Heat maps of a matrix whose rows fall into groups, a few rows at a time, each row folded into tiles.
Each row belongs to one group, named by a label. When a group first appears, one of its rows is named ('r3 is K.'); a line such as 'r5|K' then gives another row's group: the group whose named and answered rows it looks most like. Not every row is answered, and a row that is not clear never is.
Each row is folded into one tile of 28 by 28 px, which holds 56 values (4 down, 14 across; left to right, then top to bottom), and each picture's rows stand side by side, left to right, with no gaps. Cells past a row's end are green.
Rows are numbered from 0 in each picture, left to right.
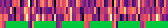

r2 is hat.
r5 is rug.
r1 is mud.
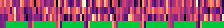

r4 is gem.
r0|hat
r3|mud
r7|mud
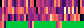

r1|gem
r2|rug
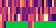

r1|rug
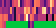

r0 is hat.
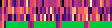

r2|gem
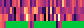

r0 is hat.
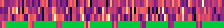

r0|rug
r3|gem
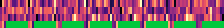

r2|gem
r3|mud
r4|gem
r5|mud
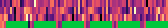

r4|rug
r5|gem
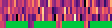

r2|rug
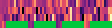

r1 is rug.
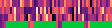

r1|rug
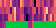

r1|gem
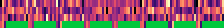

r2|mud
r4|rug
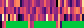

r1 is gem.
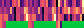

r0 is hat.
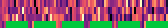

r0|rug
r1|gem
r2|hat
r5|mud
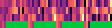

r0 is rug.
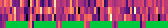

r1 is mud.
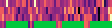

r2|rug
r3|hat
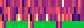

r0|gem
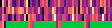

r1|hat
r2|rug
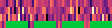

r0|rug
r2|rug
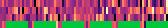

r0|rug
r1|gem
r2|gem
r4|gem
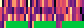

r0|mud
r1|mud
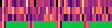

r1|gem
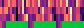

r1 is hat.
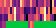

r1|rug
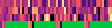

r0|rug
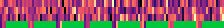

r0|gem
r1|rug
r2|gem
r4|mud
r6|hat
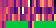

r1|mud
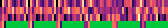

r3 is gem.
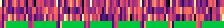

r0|mud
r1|gem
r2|mud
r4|gem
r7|hat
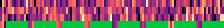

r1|gem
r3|hat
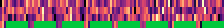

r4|rug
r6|mud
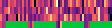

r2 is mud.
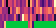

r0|gem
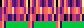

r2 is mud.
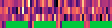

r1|mud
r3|rug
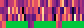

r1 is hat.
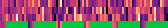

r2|gem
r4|hat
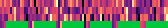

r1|gem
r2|mud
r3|gem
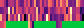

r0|rug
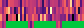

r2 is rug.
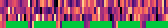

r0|rug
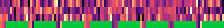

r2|mud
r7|mud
